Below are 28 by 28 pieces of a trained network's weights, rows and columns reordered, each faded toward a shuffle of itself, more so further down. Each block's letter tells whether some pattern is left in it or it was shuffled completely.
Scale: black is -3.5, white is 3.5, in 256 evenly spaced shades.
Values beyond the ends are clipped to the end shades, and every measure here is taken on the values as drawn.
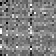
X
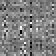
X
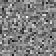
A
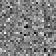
X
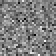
A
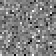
A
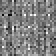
X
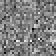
X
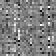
X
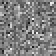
X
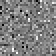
A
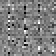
X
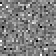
A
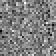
A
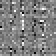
X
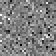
A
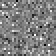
A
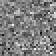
X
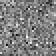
A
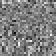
X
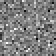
A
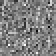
X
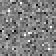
A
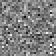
X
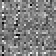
X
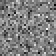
A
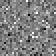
A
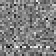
X
